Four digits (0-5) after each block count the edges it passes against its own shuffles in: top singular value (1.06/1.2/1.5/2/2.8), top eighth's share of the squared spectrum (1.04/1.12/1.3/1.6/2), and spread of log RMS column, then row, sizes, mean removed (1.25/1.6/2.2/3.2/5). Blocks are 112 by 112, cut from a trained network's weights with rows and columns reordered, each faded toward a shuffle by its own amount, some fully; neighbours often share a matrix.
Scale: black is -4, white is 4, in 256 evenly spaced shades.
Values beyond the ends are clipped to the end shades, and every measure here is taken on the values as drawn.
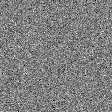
1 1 0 0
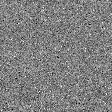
0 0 0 0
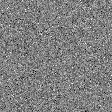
0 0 0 0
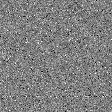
3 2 0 1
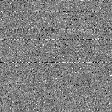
4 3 0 2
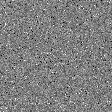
1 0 0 0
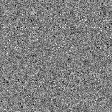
3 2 1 1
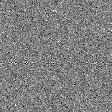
3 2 1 1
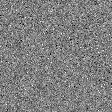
1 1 0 0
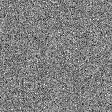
1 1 0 0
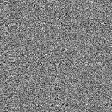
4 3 1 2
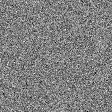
0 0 0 0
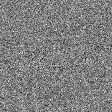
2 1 0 0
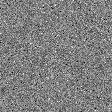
0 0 0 0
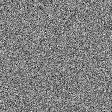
0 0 0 0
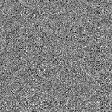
4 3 2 2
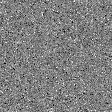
1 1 0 0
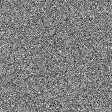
2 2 0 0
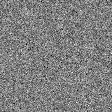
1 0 0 0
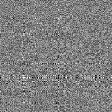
4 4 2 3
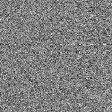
3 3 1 2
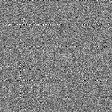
4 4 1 2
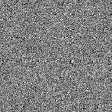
3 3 1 2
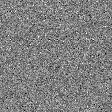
2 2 0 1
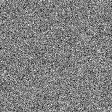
2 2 0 0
